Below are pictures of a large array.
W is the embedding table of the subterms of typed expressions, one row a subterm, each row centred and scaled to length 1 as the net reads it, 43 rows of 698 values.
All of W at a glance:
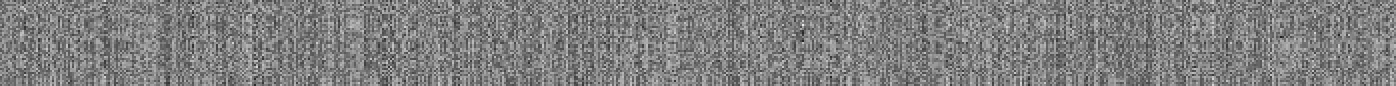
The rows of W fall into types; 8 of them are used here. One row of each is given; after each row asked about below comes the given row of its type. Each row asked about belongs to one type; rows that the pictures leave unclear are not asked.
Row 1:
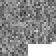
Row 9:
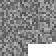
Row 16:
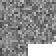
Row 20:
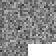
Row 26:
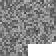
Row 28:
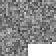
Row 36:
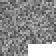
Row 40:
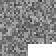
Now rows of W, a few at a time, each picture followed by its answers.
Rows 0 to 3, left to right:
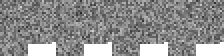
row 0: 9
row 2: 40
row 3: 1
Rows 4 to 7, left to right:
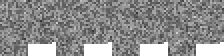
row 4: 28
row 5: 26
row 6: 1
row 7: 28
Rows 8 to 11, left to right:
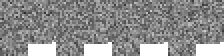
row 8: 16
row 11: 1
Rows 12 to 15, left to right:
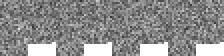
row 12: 1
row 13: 9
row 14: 36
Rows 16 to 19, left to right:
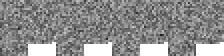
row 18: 16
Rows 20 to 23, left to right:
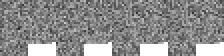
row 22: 26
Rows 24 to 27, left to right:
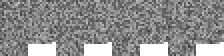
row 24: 20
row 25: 9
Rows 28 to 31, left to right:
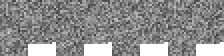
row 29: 20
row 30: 26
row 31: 28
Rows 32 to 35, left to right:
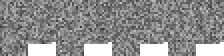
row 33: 28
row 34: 9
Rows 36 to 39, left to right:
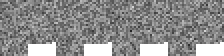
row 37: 26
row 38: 9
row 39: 40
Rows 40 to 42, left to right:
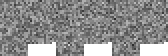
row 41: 26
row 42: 40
